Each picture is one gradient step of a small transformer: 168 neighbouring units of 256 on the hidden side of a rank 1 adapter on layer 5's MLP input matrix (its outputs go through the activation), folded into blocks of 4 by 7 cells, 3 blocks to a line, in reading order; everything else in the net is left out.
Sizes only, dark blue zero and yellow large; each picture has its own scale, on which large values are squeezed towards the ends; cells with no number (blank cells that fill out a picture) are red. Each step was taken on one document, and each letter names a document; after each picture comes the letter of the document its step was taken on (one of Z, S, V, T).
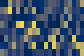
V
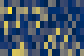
V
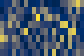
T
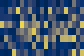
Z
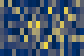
Z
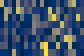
Z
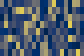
Z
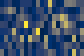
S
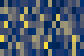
S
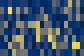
V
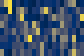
V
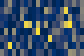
S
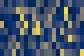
Z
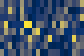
S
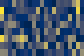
T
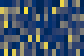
T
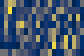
V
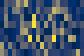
Z
